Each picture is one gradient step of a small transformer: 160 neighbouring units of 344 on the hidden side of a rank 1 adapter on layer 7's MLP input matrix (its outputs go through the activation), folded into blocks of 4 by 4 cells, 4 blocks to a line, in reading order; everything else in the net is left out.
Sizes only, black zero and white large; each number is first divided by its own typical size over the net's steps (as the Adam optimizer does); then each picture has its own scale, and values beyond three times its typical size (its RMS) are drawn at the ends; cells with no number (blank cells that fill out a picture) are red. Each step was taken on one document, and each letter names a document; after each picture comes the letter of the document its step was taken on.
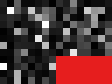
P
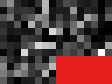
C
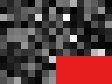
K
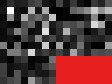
P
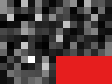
K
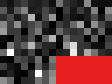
C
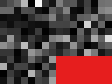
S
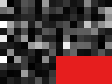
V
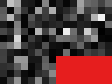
K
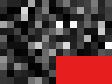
V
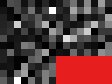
C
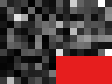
C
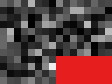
S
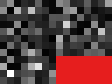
S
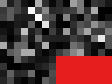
P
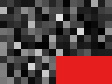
K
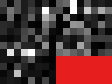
P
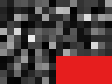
K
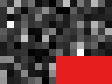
V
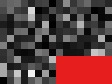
K
